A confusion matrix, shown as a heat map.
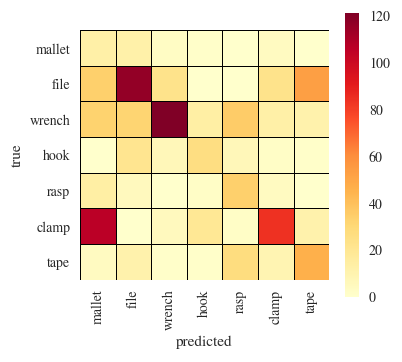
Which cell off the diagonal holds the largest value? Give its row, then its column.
clamp, mallet
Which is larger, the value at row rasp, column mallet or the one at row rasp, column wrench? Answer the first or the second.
the first
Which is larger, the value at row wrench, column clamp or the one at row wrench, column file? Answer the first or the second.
the second
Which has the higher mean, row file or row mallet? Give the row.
file
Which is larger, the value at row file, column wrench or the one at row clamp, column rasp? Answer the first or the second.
the first
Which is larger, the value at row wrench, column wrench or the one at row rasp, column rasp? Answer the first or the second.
the first
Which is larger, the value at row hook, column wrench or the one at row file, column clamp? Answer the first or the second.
the second
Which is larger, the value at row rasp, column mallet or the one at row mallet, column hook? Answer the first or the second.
the first
